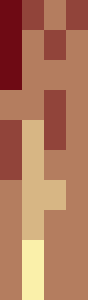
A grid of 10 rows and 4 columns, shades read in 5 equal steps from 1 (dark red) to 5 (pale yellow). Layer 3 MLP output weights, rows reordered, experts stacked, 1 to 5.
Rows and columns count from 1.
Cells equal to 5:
2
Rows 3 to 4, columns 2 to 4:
3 3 3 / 3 2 3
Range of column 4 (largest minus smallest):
1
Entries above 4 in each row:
0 0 0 0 0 0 0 0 1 1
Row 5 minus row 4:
-1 1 0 0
